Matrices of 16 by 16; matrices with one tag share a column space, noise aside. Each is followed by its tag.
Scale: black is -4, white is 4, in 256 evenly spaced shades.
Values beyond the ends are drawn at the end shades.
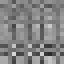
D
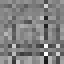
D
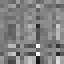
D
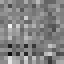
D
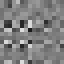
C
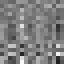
D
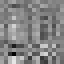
D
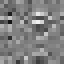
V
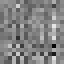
D
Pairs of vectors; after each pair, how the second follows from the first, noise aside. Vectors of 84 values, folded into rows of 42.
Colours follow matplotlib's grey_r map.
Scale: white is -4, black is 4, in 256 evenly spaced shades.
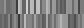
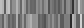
wrapped around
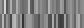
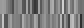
wrapped around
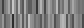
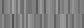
shrunk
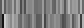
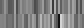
wrapped around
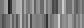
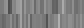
shrunk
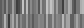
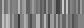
wrapped around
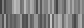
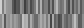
negated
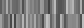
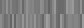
shrunk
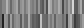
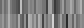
wrapped around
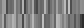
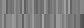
shrunk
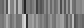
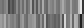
wrapped around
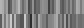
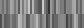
wrapped around
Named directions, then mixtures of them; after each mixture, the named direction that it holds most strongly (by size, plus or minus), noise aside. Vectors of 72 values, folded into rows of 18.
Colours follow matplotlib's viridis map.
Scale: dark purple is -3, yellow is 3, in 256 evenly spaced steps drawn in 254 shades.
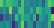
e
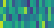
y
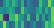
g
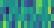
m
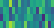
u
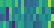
e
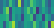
u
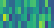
g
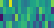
u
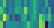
g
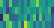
g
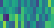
g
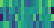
e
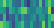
y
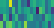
u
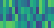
u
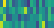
y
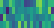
m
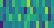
y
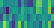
m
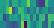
e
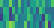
u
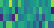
u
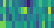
y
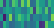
y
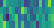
g
